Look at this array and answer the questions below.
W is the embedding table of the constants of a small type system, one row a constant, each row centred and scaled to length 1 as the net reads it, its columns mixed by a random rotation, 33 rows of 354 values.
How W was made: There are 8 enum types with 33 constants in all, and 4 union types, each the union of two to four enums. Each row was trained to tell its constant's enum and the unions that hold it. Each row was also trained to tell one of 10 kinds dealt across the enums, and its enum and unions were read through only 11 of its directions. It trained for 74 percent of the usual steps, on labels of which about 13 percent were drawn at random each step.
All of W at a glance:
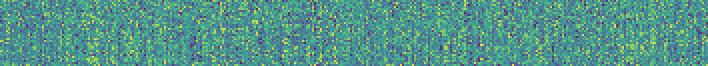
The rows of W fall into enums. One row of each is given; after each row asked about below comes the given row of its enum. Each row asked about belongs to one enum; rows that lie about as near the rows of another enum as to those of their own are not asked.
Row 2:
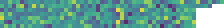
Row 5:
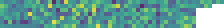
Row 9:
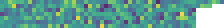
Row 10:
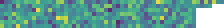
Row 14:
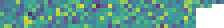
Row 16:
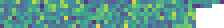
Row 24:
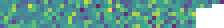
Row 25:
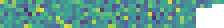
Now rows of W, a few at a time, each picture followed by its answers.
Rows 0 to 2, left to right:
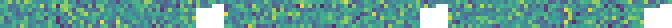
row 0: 9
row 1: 2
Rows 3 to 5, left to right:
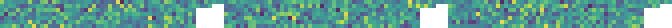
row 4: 2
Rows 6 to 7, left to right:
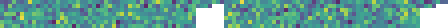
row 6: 10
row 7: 10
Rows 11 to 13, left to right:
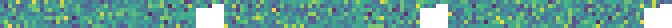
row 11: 10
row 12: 2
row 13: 2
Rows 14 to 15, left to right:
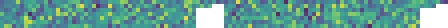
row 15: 14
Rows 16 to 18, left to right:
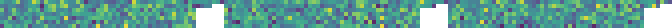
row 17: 24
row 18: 10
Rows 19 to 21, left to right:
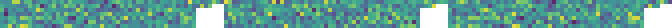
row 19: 14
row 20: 5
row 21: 14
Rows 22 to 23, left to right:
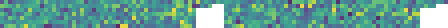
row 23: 24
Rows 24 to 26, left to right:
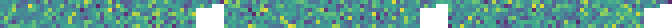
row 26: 24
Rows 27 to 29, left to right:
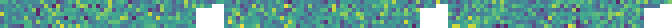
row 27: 2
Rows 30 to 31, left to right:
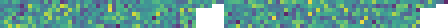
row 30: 14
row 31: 24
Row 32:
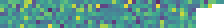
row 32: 9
